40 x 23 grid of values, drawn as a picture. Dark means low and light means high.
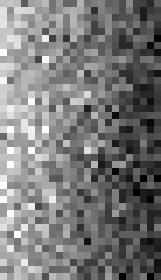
Slope: up to the left. Grain: fine. Ninth with the highest average: middle left. Odd rows or columns: none.
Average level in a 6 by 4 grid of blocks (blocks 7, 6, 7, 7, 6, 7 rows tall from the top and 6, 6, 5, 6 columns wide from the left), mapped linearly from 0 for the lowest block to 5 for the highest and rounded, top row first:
5 3 2 1 / 4 3 2 1 / 5 3 2 0 / 5 3 2 0 / 4 3 2 0 / 4 3 1 0
